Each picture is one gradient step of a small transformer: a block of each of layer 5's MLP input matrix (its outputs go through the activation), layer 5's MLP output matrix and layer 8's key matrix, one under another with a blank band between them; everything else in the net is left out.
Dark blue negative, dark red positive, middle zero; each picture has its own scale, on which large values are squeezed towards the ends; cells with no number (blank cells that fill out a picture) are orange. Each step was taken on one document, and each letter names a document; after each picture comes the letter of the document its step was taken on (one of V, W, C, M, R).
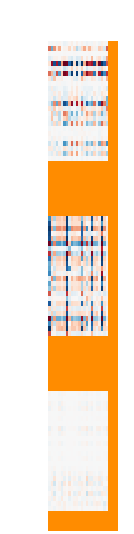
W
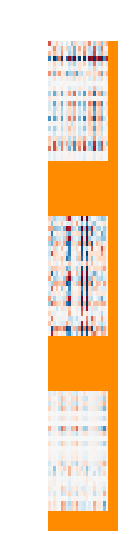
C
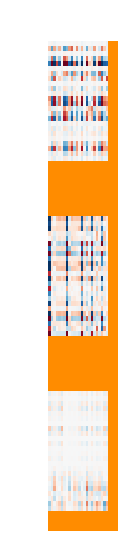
W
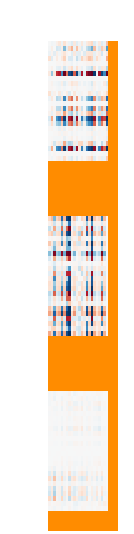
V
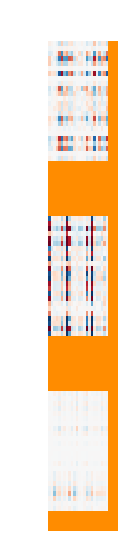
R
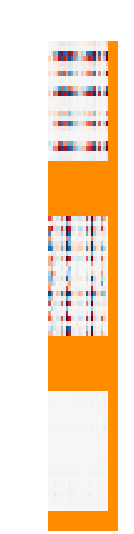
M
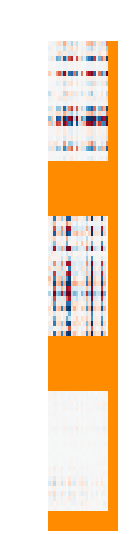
V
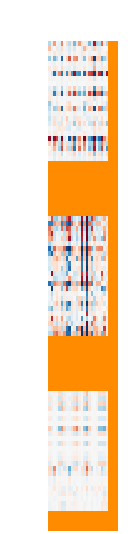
C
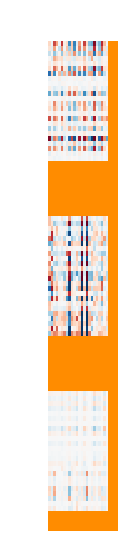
C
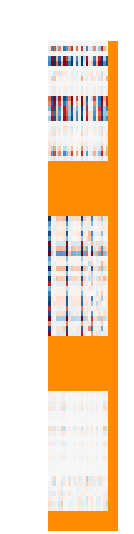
W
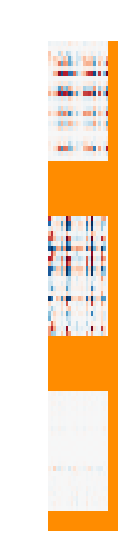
M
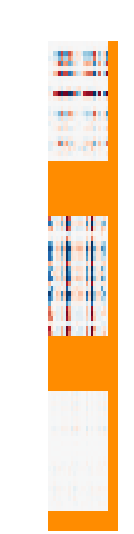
M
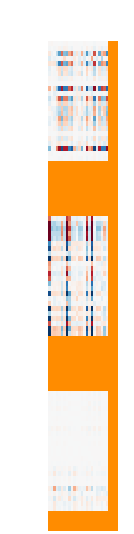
R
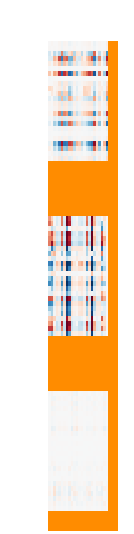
M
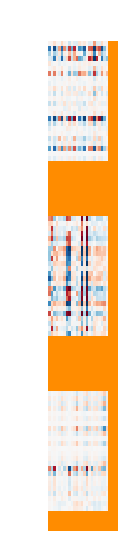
C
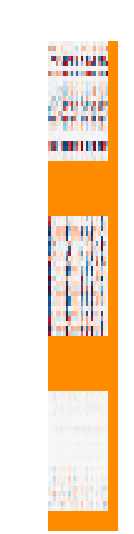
W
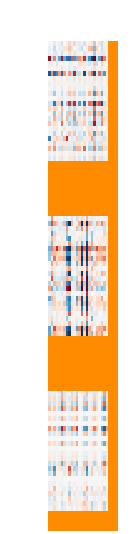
C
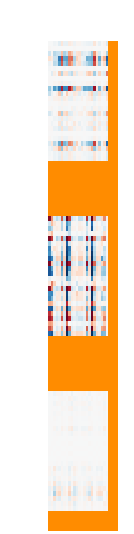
M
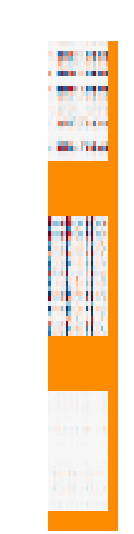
R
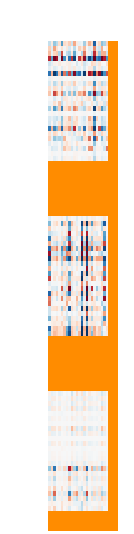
C
